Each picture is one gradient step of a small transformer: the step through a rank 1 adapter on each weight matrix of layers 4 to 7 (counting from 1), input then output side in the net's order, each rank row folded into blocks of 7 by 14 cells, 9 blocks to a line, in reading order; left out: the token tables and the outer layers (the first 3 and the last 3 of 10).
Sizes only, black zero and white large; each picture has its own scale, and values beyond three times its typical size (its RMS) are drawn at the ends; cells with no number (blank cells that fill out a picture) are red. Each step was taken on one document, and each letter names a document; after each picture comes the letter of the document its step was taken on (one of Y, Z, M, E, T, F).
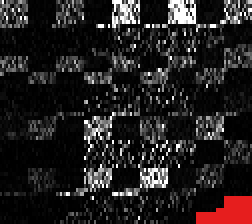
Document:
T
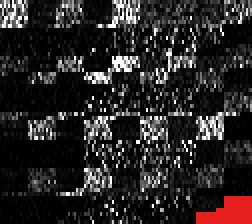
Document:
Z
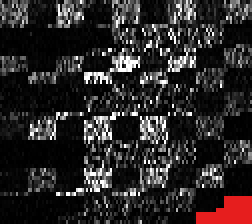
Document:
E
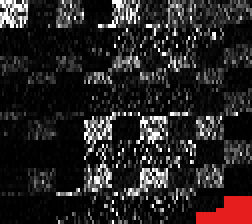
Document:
Z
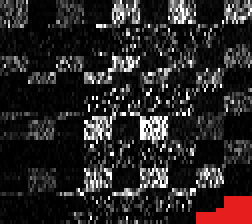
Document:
T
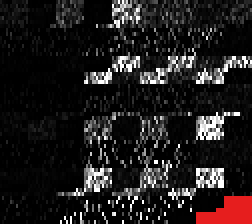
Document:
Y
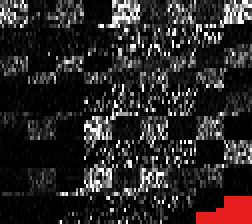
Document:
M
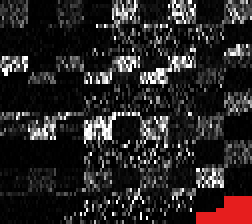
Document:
Y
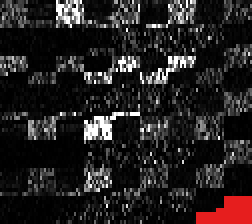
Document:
E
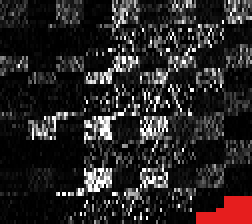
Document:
E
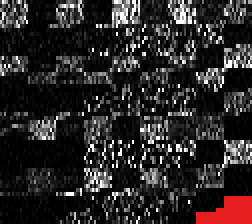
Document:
T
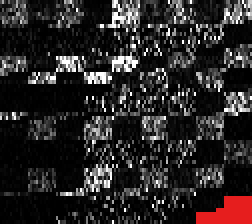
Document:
M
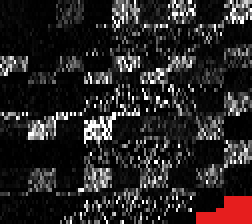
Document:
Y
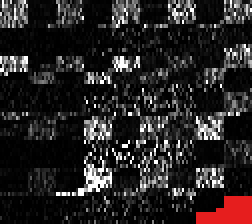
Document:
Y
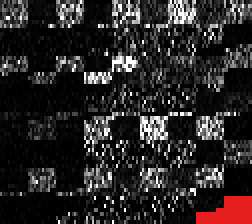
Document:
M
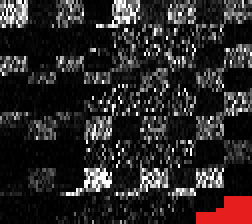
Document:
Z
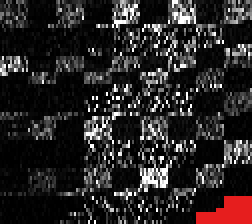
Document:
T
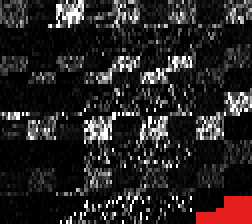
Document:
Y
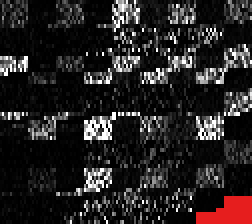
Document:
Y
